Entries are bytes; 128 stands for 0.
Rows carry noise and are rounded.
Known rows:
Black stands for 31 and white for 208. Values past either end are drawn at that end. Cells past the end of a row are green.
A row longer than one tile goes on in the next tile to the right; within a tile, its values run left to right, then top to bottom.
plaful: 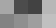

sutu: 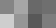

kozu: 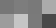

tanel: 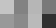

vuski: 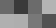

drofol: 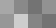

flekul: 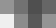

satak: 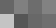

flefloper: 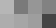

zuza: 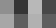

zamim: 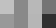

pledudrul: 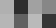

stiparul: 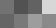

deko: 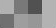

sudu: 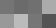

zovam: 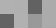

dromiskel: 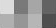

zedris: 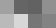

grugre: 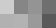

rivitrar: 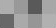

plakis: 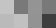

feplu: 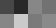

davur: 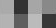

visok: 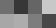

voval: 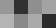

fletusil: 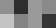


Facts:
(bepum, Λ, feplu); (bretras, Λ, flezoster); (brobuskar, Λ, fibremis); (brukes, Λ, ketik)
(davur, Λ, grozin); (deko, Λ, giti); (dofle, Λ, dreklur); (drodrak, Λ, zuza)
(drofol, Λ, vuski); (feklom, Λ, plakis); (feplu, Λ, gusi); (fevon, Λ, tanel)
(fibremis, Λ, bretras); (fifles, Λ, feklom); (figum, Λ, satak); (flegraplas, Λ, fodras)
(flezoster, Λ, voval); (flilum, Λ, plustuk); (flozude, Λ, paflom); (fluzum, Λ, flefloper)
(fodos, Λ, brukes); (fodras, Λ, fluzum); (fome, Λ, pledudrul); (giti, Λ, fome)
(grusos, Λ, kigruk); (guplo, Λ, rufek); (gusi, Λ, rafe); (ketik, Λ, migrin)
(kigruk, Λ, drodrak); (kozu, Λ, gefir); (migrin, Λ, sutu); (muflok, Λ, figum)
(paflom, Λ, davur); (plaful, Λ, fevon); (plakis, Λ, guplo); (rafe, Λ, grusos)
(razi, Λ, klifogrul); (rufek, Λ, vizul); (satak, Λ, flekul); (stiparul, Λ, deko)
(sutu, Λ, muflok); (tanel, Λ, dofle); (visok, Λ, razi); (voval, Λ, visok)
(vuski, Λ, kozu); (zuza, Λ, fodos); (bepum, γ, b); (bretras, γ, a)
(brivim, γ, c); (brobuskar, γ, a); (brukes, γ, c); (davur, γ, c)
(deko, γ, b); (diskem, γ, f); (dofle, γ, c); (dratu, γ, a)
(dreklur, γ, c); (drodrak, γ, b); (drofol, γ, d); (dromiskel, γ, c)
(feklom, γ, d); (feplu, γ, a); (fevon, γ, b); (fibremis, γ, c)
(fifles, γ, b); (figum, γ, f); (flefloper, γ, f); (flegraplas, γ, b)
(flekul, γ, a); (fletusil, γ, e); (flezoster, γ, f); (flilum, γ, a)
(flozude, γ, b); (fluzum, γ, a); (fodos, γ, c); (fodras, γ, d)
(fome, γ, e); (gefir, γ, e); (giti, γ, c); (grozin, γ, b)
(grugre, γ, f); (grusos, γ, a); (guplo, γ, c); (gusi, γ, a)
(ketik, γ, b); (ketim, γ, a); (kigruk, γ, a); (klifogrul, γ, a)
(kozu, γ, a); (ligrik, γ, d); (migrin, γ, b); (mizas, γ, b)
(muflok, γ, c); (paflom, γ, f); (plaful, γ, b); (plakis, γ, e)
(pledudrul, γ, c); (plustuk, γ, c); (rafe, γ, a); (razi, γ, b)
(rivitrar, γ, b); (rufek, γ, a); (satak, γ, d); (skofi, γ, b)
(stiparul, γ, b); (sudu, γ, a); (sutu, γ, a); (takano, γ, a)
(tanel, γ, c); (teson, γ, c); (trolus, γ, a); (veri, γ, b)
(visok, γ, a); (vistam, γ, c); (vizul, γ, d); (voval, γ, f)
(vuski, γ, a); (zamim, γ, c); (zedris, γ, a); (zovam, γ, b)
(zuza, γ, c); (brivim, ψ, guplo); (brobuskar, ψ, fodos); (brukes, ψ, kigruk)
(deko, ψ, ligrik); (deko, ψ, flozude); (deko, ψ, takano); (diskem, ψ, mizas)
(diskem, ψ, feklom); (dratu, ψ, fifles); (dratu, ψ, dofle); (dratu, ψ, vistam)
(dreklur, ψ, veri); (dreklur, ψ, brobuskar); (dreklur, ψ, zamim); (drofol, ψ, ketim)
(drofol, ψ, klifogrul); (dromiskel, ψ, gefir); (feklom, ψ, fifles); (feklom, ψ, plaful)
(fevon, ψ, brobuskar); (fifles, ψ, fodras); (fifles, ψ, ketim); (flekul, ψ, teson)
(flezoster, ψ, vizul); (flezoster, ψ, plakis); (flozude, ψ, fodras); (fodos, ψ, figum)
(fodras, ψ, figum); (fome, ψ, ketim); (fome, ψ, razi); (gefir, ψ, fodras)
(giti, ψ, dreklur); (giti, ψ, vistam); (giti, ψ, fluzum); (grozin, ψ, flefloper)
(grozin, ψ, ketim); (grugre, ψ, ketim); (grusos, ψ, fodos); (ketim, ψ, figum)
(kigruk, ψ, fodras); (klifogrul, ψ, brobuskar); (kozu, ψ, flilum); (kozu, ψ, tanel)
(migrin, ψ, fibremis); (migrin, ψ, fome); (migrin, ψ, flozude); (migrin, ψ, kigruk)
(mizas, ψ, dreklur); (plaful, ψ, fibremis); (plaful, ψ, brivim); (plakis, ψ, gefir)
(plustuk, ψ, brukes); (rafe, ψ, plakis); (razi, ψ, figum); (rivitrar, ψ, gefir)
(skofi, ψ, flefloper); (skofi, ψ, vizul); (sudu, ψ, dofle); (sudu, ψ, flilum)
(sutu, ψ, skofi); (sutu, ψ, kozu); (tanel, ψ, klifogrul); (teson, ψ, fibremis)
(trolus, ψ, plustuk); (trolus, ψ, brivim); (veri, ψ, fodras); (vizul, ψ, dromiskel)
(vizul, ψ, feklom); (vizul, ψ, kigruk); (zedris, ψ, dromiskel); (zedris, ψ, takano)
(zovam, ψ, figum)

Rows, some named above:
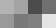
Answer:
migrin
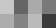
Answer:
giti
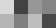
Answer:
fibremis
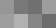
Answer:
ligrik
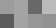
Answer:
fevon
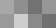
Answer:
drofol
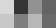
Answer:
teson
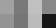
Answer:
dofle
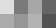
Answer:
dromiskel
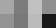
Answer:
dofle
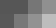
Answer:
drodrak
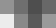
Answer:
flekul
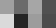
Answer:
muflok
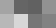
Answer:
zedris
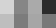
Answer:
brukes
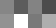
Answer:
rafe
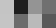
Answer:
brivim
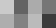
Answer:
giti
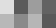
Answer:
plustuk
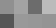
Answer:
mizas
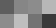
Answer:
flilum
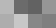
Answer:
vizul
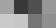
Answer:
trolus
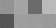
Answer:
mizas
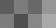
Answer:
ketik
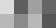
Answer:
plustuk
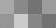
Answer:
drofol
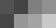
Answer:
bepum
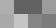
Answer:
feklom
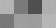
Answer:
deko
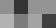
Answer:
paflom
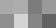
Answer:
fodras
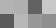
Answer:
razi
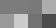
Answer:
kozu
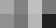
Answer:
vistam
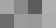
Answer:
skofi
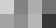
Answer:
dreklur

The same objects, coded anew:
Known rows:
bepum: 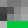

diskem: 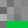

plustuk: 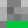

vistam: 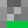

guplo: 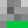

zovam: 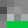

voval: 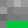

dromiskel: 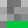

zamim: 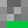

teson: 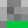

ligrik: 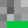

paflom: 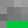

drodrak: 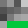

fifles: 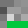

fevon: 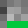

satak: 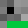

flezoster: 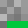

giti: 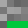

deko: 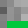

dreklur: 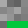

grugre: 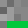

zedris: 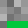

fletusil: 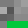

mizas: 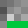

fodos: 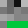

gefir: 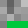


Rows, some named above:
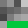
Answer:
drodrak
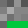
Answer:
sudu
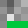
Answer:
fodras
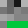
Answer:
fodos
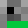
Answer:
muflok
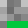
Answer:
dromiskel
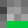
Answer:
fevon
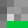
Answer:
razi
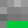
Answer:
voval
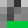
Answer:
zuza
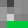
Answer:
ketim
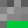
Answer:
kozu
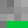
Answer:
vizul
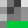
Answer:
brukes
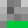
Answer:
brivim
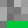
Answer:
trolus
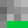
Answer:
plaful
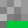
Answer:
flezoster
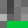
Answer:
sutu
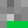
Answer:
flefloper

